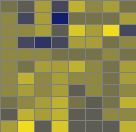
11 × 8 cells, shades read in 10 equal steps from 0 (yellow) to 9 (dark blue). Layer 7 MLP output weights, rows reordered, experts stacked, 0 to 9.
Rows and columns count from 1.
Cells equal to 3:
18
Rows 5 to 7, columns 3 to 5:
4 5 5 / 3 3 2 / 4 3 4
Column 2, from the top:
6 7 4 7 4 5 2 3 4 2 0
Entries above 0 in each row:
8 8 7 8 8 8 8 8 8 8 7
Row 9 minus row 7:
1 2 -1 -1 1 2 0 -1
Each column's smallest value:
3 0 3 1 1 3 0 2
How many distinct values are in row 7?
4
